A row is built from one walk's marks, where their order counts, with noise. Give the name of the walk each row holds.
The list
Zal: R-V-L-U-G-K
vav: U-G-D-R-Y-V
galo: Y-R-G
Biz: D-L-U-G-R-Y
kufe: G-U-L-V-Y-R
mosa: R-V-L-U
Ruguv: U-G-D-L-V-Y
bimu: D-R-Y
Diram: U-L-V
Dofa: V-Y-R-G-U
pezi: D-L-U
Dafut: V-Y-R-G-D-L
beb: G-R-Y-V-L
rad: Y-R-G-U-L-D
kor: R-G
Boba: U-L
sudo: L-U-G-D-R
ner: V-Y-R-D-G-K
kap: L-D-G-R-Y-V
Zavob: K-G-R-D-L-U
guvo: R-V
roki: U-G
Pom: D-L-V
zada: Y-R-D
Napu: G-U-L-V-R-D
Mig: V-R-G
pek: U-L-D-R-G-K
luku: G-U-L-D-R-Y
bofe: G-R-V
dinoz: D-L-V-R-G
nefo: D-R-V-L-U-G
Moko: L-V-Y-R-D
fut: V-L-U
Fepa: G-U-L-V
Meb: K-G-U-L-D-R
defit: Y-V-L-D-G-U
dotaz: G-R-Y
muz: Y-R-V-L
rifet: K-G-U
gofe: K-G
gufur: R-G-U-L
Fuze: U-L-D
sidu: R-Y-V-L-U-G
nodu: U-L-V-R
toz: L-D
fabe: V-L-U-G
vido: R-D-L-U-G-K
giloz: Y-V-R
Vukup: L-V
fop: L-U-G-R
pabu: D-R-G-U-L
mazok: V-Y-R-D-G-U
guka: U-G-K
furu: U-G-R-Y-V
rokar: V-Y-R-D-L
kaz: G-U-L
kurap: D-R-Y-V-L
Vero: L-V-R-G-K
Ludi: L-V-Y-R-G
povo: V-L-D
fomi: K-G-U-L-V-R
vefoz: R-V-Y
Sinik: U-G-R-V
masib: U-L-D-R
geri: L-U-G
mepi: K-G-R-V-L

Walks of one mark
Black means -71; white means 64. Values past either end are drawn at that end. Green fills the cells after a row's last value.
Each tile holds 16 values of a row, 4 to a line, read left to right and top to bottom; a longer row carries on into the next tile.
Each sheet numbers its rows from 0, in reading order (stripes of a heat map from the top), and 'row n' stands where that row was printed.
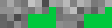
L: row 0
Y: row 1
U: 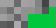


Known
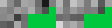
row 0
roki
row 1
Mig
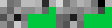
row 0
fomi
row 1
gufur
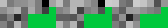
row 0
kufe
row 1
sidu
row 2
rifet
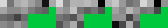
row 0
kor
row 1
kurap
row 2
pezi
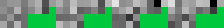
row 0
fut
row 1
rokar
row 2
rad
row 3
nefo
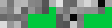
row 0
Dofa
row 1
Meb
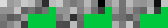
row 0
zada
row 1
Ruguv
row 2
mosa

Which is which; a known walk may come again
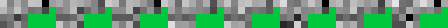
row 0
dinoz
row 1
muz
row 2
sidu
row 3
Mig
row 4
ner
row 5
pek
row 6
Dafut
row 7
Meb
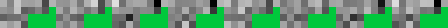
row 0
rokar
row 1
povo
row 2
gufur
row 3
nodu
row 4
mazok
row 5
Vukup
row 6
Fepa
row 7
nefo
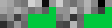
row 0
toz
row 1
Ruguv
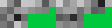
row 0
rifet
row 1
dotaz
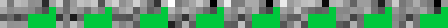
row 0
bofe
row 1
mepi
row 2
galo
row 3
pabu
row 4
vav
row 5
bimu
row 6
roki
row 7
Sinik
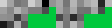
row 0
pezi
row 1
Vero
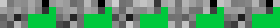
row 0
Napu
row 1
geri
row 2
fomi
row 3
mosa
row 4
fop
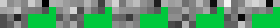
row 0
kap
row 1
defit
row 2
kor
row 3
Boba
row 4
Zavob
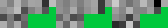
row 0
Ludi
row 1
fabe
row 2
masib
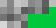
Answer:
vefoz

